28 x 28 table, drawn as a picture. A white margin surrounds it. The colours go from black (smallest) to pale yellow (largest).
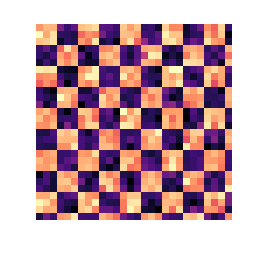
Histogram: two levels. Odd rows or columns: none. Average level on the scale: 50%. Seam: none.
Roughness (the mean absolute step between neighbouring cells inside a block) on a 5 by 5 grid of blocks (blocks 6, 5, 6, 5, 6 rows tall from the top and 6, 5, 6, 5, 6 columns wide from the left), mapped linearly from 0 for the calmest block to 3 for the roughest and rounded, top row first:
00121 / 00121 / 11222 / 12232 / 11232
